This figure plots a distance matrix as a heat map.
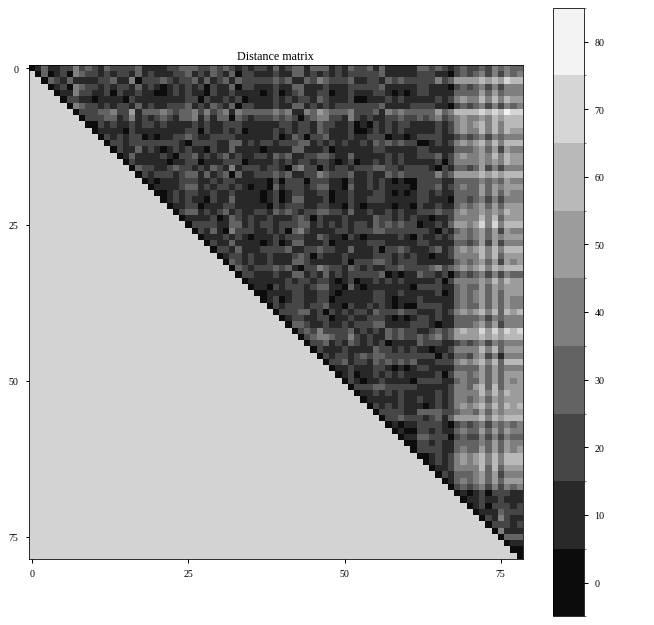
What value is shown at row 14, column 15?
10
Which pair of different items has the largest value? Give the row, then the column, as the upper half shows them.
7, 76
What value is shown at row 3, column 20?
10
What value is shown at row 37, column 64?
10
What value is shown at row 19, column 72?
50
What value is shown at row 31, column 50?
20
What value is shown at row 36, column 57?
10
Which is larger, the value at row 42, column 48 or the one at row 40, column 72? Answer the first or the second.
the second
